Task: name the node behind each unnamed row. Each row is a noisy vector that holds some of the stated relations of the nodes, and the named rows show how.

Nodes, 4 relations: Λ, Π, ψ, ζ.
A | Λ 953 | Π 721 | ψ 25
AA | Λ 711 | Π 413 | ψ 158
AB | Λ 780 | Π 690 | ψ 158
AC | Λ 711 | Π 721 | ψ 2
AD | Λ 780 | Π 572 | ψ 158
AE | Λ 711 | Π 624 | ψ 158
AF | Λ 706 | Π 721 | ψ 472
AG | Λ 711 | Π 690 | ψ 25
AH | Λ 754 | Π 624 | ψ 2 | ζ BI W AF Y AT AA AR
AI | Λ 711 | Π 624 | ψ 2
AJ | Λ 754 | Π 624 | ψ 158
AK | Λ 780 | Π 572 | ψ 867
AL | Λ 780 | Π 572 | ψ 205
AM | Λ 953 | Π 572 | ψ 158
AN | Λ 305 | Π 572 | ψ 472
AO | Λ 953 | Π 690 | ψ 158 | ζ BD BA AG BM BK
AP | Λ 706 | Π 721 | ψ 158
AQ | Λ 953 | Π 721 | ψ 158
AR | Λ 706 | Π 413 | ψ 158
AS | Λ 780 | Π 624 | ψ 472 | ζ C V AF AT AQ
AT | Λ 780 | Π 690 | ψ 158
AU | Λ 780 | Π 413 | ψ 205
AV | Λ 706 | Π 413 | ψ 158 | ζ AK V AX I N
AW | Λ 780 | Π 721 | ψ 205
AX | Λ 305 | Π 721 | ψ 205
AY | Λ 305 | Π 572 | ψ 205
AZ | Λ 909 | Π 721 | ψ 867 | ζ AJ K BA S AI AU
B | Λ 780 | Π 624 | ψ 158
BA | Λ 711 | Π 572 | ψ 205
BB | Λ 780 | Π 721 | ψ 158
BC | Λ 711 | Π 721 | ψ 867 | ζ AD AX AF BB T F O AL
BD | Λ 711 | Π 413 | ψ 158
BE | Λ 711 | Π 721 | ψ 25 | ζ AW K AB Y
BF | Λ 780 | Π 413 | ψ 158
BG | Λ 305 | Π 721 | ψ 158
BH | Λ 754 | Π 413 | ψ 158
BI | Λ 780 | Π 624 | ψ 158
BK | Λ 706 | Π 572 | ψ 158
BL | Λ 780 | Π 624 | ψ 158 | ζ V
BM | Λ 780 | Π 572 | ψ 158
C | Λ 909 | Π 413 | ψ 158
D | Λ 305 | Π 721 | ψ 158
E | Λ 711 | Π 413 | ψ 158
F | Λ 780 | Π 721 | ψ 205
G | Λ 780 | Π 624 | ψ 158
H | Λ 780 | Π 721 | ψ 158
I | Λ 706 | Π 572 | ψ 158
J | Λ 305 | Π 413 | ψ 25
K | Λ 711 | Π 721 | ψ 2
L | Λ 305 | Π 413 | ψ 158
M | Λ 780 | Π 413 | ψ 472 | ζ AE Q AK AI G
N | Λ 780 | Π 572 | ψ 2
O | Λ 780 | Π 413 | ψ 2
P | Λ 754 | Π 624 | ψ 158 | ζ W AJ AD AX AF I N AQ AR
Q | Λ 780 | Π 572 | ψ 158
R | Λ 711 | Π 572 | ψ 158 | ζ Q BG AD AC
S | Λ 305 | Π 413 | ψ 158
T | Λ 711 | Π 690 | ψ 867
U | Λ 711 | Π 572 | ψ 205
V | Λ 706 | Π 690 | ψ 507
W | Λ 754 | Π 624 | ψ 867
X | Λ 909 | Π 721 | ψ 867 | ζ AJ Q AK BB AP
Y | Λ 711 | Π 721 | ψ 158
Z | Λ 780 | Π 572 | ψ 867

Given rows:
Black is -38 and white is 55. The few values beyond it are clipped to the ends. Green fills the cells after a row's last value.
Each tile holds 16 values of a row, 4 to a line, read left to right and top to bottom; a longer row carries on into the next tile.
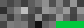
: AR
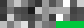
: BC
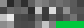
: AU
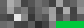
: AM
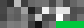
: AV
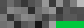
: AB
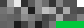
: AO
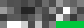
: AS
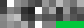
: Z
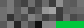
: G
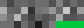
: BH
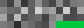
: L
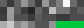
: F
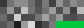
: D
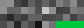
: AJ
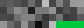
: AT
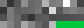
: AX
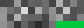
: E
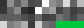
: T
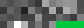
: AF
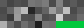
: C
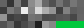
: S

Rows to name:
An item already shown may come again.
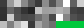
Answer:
BC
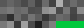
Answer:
BI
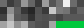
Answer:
F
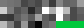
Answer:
P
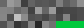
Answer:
BM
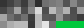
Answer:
O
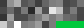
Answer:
BE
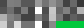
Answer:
J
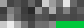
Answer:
AL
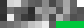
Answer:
AZ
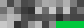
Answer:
AY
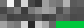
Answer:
W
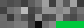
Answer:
AR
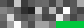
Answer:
M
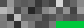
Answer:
B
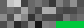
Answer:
BK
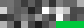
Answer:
P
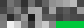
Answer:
N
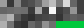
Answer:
BA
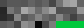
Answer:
BG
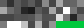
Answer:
AS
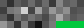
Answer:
AA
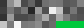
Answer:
BE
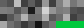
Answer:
R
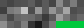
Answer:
AA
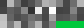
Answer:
AG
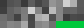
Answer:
AC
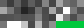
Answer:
AS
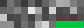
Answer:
AI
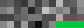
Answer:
BL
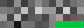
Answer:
L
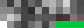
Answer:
U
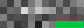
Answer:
S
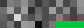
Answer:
H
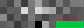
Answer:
S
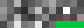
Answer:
AN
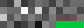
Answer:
BD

